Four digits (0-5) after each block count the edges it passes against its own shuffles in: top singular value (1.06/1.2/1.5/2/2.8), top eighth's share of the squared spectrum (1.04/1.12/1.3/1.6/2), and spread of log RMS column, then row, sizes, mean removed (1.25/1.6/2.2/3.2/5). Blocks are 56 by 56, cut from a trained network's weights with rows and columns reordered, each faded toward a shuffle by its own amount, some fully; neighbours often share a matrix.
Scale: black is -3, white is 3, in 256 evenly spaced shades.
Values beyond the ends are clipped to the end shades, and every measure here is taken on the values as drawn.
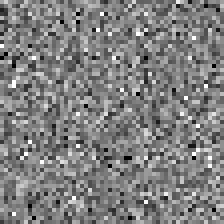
2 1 0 1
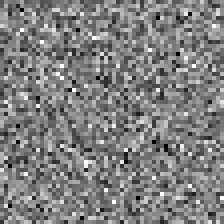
1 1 0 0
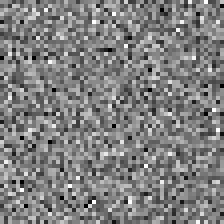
1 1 0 0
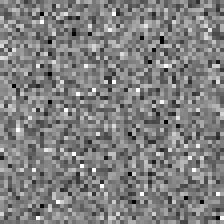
0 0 0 0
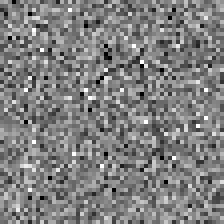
0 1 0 0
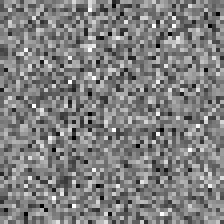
2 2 1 0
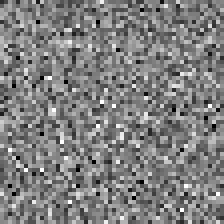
0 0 0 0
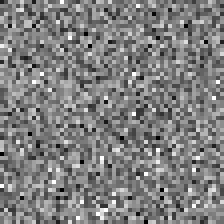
0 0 0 0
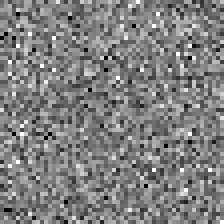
1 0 0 0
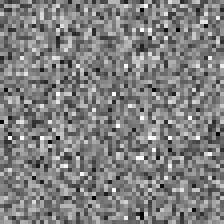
3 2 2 1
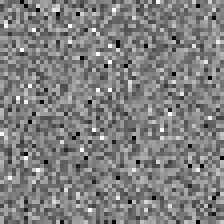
0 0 0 0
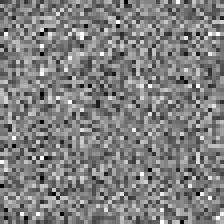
3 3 1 1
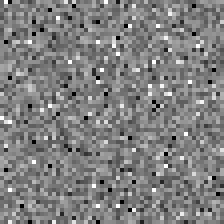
0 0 0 0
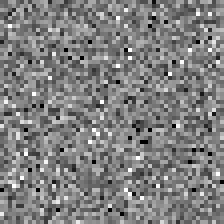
1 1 0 0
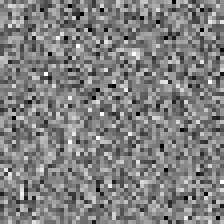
1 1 0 0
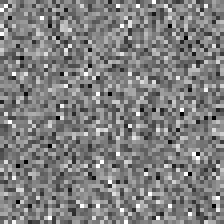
0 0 0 0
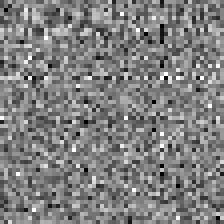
3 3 1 2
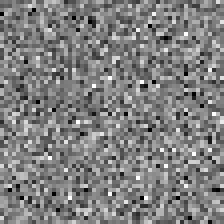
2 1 0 0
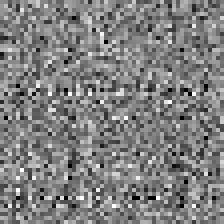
3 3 1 2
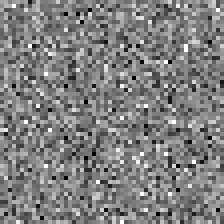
1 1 0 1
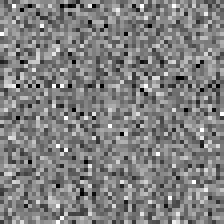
1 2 0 1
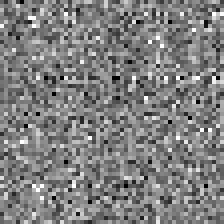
2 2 0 2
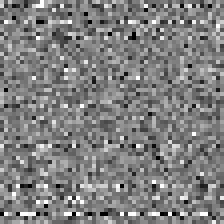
4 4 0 3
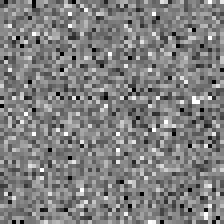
2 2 0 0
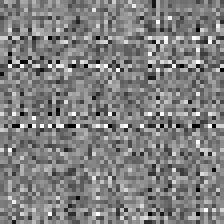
4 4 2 3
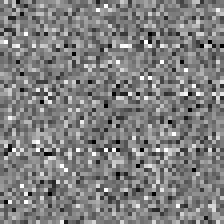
3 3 0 2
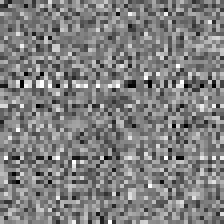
4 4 2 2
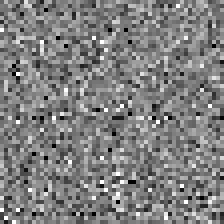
3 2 0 1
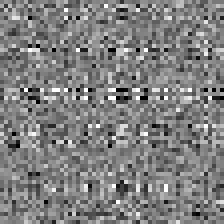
4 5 2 3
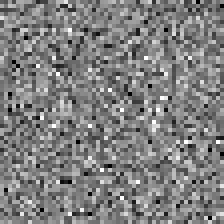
2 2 0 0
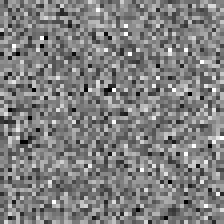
1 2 0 1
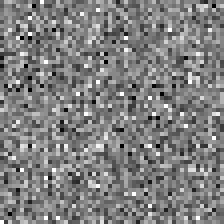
2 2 0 1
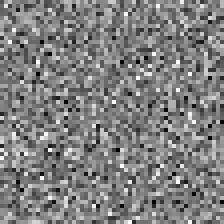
1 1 0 0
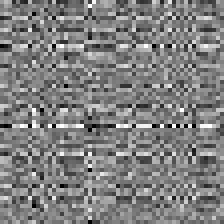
5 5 2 4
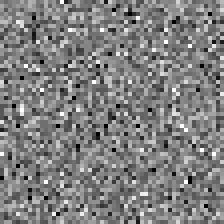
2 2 0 0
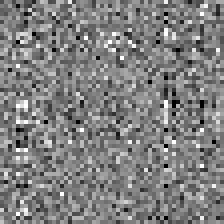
3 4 2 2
